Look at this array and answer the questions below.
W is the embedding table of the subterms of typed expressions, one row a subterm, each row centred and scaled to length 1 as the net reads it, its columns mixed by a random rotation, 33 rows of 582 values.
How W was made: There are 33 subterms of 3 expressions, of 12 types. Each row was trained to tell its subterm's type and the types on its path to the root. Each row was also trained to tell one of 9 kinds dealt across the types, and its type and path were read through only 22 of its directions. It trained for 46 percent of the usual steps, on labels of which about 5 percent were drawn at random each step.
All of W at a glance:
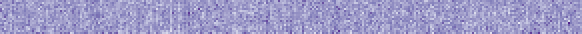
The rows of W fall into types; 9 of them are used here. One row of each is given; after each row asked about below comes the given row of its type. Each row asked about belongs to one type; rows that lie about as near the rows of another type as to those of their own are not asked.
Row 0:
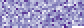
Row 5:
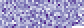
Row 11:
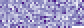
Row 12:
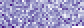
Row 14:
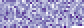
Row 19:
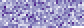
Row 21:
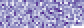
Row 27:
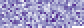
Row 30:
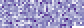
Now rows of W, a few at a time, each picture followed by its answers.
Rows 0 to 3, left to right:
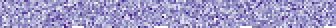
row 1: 27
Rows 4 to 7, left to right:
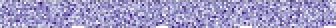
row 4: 19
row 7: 27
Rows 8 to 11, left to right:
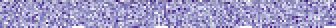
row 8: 19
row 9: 19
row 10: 27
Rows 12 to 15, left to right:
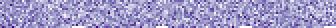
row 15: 12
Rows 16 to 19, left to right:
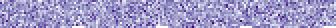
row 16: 12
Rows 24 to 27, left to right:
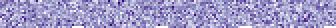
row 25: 27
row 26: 19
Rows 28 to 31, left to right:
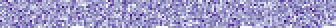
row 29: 27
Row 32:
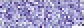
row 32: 30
